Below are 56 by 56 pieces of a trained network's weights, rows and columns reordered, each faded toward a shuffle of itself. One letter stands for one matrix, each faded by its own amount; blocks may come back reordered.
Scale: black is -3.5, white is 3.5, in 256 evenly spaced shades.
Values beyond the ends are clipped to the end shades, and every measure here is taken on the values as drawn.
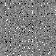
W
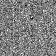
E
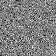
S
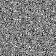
S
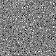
W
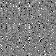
W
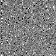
W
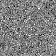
S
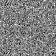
S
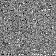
E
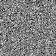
E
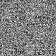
S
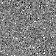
W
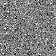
W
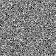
S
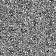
E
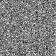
E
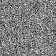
E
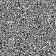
S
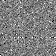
E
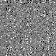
W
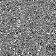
W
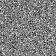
E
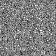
E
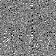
W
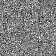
E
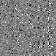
W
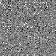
W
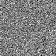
S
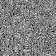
E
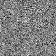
S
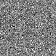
E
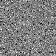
S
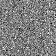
E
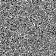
E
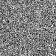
E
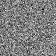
E
